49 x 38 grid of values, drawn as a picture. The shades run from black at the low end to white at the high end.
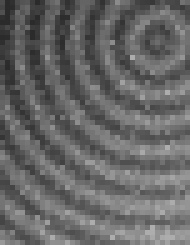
The halves do not mirror each other. The field climbs toward the bottom right. Concentric rings centre on the top right. On average the colour sits 40% of the way up the scale. The ninth with the lowest average is the top left. The ninth with the highest average is the bottom right.
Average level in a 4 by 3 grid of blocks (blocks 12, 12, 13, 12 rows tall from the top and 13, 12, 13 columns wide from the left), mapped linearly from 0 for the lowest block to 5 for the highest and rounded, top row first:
012
123
234
345
